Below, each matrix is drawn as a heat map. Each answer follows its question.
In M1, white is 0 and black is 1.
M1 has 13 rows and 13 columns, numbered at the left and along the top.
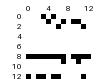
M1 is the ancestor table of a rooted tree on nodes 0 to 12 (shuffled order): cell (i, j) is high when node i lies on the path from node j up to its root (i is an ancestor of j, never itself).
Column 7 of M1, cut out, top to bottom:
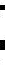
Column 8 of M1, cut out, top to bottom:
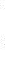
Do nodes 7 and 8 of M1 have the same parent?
no
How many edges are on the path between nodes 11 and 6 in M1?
2
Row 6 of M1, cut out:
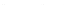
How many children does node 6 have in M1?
0
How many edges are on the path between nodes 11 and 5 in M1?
4
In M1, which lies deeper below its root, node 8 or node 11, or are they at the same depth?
node 11
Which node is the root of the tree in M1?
8
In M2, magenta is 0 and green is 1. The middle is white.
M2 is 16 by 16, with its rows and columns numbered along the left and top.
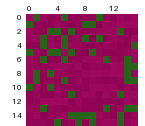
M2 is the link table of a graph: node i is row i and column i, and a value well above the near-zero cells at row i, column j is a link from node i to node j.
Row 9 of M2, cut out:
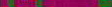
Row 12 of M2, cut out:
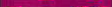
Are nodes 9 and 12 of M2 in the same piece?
no
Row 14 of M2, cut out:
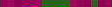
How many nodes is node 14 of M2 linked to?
5
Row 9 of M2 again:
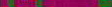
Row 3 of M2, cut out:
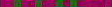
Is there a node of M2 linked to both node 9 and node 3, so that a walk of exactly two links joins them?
yes
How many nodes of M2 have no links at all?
1
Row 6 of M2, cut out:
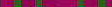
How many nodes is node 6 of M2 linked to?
4
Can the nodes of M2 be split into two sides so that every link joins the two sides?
no
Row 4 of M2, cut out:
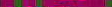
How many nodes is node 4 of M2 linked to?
3
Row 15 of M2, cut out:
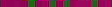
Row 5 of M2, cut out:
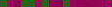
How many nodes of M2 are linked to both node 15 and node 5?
2
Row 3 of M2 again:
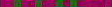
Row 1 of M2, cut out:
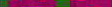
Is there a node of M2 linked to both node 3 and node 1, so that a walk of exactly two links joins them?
yes
